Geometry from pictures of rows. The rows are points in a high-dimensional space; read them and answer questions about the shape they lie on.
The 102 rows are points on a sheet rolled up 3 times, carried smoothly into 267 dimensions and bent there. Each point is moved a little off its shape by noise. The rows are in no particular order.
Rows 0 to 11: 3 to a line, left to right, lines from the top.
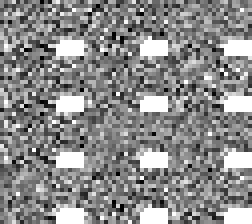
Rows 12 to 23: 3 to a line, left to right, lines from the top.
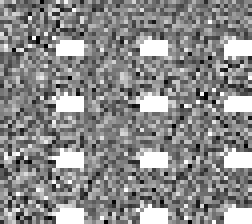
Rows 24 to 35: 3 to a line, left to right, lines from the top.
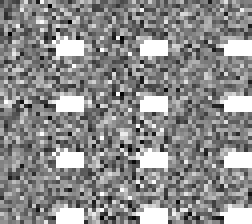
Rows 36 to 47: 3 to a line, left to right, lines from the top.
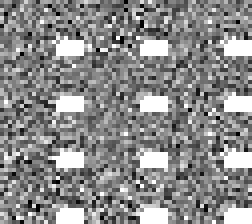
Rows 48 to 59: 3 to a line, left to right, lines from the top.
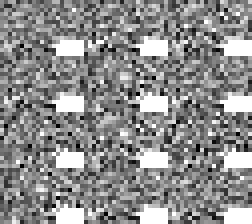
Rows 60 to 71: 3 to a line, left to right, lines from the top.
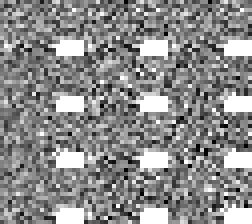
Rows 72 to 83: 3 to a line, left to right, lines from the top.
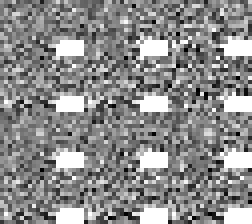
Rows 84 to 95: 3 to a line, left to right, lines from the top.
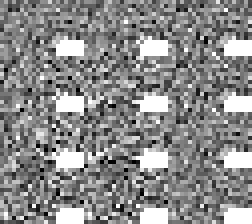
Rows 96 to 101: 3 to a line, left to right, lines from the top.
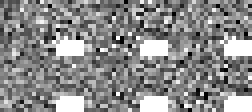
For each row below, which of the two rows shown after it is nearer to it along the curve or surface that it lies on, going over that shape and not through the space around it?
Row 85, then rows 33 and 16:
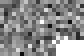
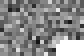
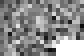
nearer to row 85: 33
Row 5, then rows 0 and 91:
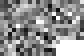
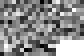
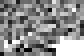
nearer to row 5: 91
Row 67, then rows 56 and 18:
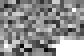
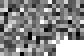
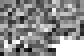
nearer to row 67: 18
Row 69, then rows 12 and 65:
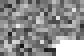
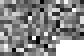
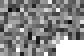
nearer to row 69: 65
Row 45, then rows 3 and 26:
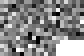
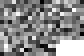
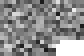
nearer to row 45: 3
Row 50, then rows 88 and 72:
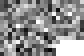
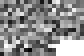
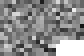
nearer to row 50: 88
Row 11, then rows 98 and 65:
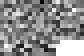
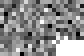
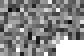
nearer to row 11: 65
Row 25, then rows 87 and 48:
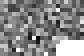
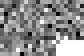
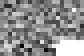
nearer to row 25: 87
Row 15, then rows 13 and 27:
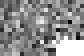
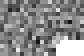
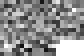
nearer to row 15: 13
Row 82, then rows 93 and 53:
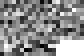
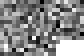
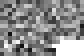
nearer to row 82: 93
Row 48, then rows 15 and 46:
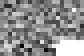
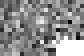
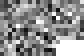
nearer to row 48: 15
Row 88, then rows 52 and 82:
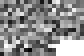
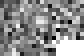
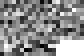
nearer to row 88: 82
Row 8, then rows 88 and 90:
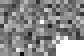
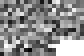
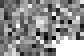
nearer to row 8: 90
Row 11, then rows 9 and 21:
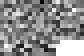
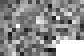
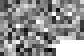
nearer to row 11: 9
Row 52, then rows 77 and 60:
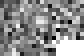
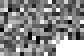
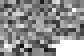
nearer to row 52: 60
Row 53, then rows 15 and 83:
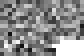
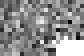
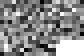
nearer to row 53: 15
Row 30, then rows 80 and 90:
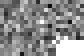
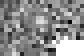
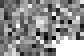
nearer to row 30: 80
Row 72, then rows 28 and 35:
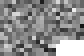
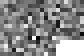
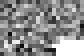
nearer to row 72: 35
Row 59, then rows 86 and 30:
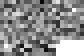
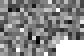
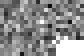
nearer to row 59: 86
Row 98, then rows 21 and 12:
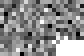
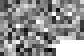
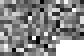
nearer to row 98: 21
